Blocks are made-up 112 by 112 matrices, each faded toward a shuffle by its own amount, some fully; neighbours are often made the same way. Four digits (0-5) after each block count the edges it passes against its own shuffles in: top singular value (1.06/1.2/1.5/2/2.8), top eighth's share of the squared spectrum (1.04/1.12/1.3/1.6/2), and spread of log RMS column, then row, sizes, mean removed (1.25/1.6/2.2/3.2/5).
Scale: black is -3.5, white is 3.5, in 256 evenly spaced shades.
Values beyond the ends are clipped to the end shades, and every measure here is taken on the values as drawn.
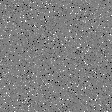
0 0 0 0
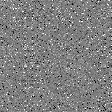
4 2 1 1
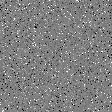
2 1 0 0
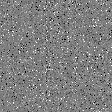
3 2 1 0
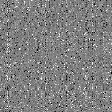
4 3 2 1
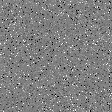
2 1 0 0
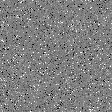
3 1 0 0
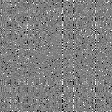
5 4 3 2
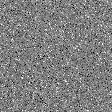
1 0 0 0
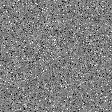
0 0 0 0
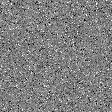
1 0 0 0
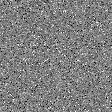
1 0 0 0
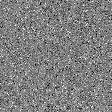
2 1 0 0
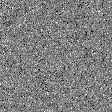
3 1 0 0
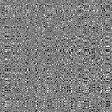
5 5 3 3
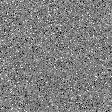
1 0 0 0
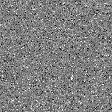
3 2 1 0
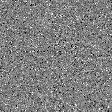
3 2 1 1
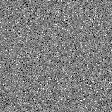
3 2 0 1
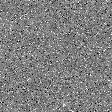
1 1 0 0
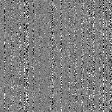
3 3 4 0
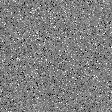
0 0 0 0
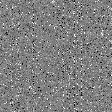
1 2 2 0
